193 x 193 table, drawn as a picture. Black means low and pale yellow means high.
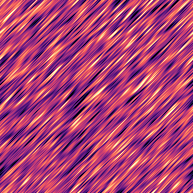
The histogram is bell-shaped. Streaks slant up to the right. Overall the values sit about 50% of the way up the scale. No single row or column stands out from its neighbours.
